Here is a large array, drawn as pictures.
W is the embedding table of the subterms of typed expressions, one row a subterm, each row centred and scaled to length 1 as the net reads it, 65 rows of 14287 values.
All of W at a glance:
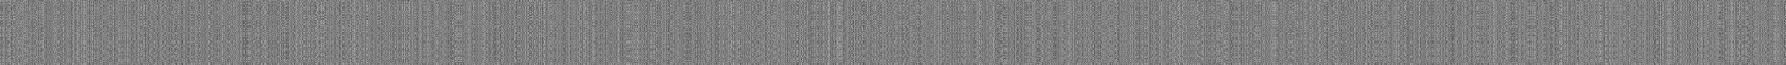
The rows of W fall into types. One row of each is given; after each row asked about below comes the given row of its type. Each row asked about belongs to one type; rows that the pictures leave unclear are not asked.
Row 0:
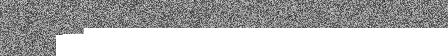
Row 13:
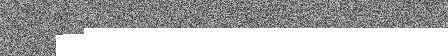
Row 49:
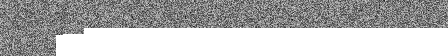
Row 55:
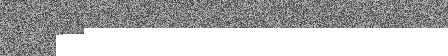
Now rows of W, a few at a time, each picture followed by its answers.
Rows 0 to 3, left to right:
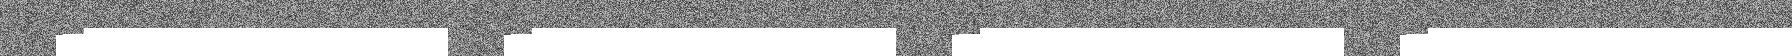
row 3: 0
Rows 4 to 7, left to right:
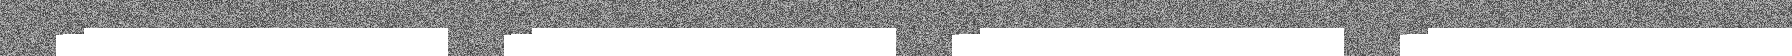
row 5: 49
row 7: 55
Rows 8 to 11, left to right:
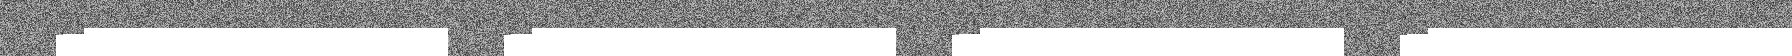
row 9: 55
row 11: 13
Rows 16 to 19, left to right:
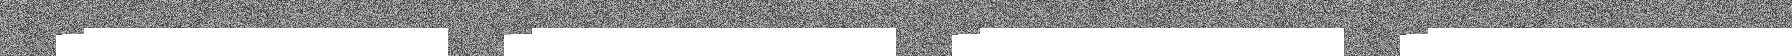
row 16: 0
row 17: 55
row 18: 13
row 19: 0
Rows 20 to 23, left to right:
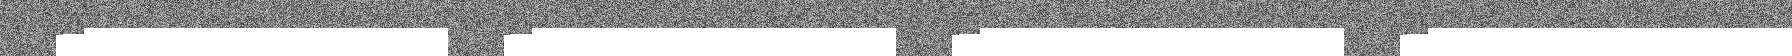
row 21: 55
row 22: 49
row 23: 55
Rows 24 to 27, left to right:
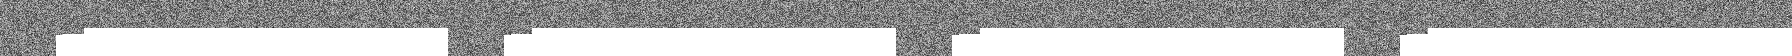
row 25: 49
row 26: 13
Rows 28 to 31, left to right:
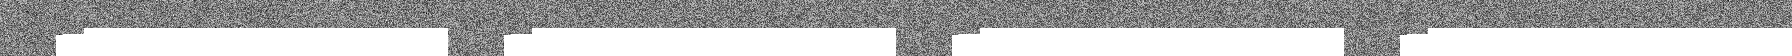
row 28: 13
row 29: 55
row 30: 0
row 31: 49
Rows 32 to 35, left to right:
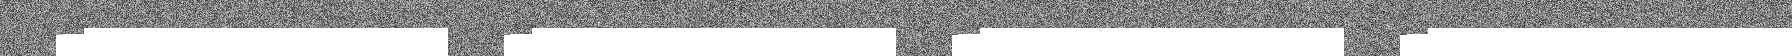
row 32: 55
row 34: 0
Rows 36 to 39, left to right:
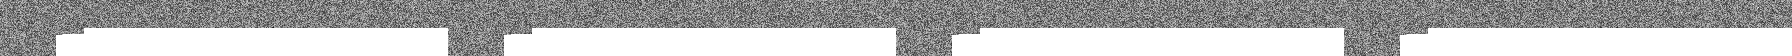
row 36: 0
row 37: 55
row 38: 55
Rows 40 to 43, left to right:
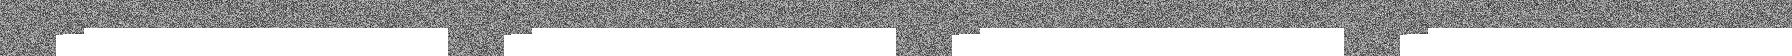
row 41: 13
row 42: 13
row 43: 55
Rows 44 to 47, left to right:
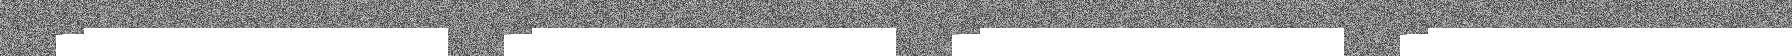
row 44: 49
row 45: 55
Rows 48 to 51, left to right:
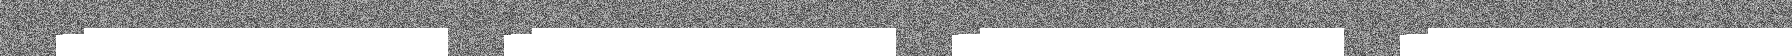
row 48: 49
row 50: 0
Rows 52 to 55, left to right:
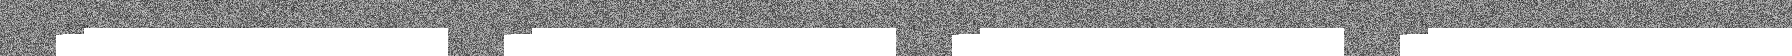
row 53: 55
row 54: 49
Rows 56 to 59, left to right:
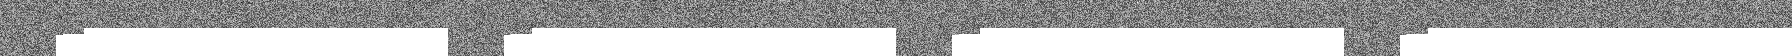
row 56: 13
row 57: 13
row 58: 55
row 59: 0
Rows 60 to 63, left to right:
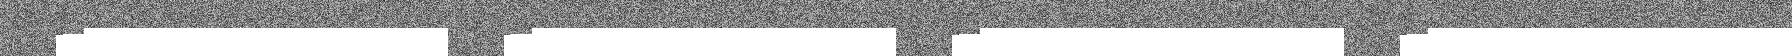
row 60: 49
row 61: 0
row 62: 49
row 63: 13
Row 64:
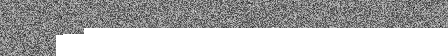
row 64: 13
